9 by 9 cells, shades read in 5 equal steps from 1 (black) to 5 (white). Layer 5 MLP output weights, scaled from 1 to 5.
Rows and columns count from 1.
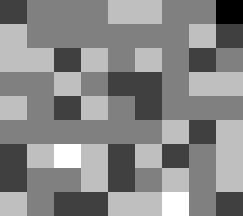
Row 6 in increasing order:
2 3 3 3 3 3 3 4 4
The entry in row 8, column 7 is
4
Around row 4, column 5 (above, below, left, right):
3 3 3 2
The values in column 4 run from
2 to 4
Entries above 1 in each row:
8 9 9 9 9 9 9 9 9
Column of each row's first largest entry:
5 1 1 3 1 7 3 4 7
